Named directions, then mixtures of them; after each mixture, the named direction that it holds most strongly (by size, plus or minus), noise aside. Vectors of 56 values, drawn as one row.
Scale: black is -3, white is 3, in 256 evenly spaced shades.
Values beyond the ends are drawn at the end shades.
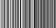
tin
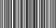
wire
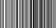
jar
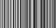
tin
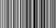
wire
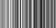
tin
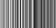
tin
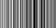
wire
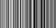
tin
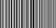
tin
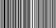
jar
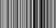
jar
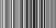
wire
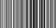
wire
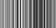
jar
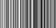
tin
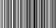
wire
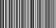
tin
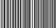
tin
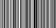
tin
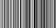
tin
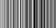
tin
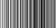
tin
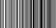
jar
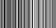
jar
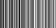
tin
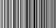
wire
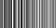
wire
